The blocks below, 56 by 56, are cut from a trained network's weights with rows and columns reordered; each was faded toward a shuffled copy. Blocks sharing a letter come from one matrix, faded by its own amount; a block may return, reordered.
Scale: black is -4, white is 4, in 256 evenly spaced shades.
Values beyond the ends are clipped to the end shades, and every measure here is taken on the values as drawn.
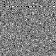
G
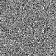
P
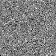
P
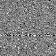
G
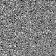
P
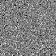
P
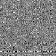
G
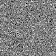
P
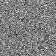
P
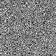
P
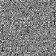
G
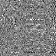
G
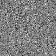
P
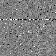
G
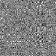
G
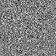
P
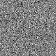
P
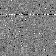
G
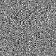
P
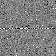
G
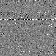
G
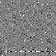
G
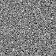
P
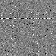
G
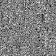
P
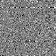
G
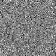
P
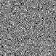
P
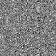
P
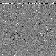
G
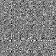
G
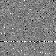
G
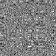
G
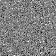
P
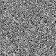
P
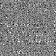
G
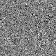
P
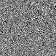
P
